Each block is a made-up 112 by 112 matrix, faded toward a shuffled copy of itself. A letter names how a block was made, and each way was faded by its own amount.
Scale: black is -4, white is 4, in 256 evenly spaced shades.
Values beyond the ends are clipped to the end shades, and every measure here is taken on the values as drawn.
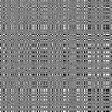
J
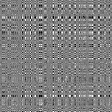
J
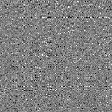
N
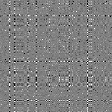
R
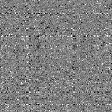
N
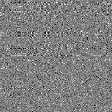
N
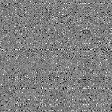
N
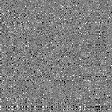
N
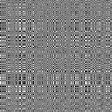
J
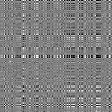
J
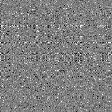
N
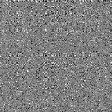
N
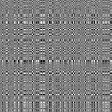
J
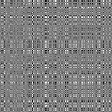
J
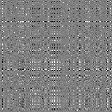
R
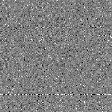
N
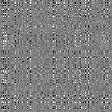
R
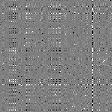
R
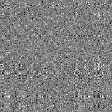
N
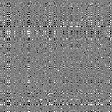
R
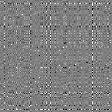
R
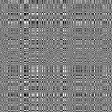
J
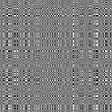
J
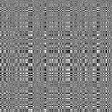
J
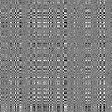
J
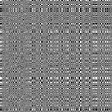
J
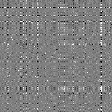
R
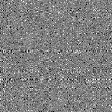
N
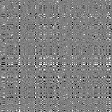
R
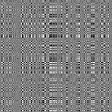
J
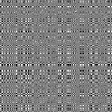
J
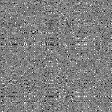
N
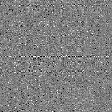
N
